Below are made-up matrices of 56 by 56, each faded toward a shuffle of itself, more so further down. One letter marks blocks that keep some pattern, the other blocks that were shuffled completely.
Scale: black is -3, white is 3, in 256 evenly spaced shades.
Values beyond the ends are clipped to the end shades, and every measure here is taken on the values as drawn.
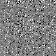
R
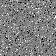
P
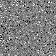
P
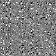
R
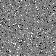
P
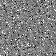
P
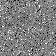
P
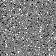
P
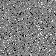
P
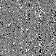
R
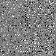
R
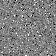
P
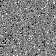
P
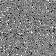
P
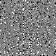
R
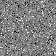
P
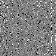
R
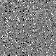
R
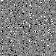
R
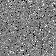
P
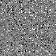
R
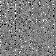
R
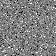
P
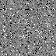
R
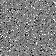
P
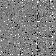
R
